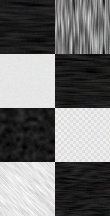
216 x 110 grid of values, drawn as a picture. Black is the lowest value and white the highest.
The table splits into 4 rows of 2 panels. Panel 1,1: very low, streaked across, faint in contrast. Panel 1,2: middling, streaked downward, strong in contrast. Panel 2,1: very high, flat. Panel 2,2: very low, streaked across, faint in contrast. Panel 3,1: very low, blotchy, faint in contrast. Panel 3,2: very high, checkered, faint in contrast. Panel 4,1: very high, slanting down to the right, faint in contrast. Panel 4,2: very low, streaked across, faint in contrast.
